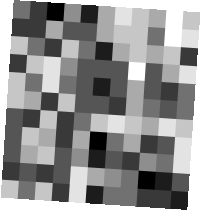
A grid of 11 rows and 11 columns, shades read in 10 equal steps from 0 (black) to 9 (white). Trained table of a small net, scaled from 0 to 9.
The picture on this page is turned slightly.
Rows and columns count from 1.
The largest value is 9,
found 3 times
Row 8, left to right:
3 7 6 2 6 0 4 6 2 3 8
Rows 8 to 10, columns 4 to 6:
2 6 0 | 3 5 1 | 3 8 6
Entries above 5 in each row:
6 6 6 5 3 4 7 5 3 2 3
